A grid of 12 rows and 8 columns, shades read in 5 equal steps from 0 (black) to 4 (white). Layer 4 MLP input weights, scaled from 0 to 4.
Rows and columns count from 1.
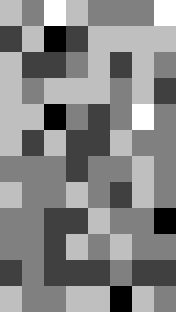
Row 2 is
1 3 0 1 3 3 3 3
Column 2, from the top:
2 3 1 2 3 1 2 2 2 2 2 2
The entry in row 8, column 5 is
2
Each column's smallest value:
1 1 0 1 1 0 1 0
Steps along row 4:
down up same same down up down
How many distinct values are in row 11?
2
